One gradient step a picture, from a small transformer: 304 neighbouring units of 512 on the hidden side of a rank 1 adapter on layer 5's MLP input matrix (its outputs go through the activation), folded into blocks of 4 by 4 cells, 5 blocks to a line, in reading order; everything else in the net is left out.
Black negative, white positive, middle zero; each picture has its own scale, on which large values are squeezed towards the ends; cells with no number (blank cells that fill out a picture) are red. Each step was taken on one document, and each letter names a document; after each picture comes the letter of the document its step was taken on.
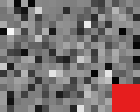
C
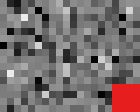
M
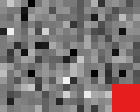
C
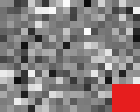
M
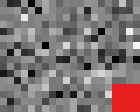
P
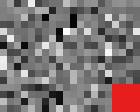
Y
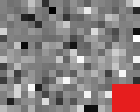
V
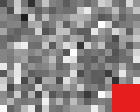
V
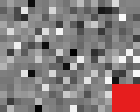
C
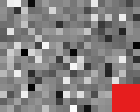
C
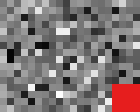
P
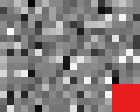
C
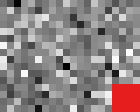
M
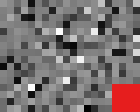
V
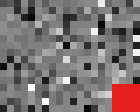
V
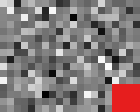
M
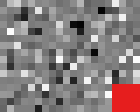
C
